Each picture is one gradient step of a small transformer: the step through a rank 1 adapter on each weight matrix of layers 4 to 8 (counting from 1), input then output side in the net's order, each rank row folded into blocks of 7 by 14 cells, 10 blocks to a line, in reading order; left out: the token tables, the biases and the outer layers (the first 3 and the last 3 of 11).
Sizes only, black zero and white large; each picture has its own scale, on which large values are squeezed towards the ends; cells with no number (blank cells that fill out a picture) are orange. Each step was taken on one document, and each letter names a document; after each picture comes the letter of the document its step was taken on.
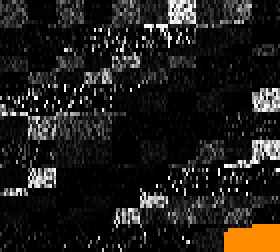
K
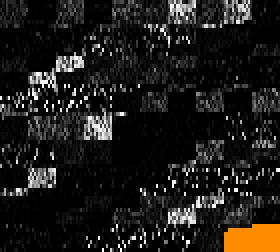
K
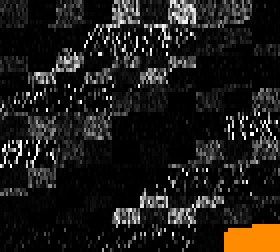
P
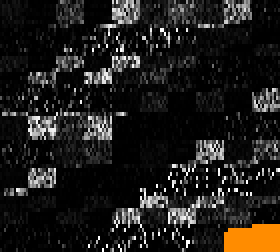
K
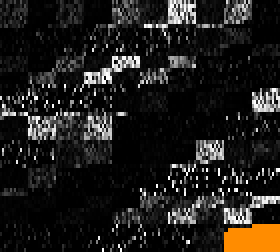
K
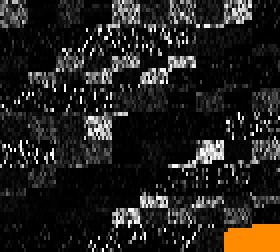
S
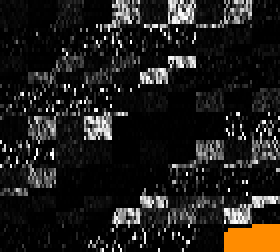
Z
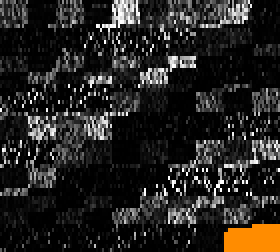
P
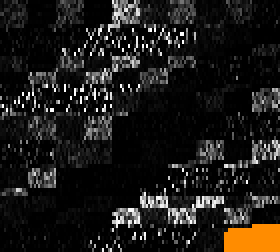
S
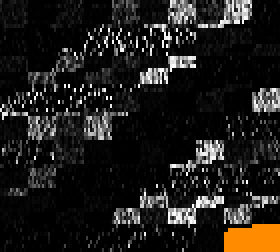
P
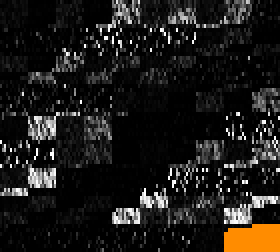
Z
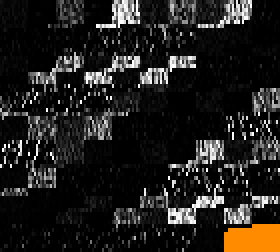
P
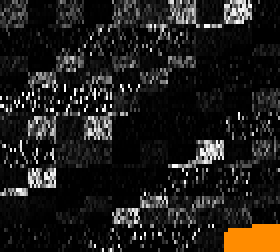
S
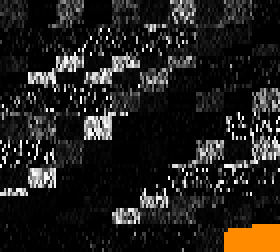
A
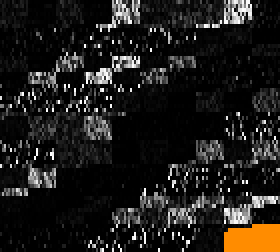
Z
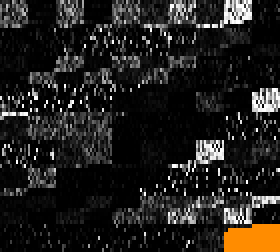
K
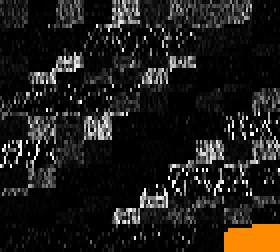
P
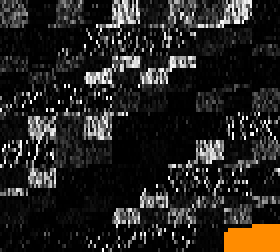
P
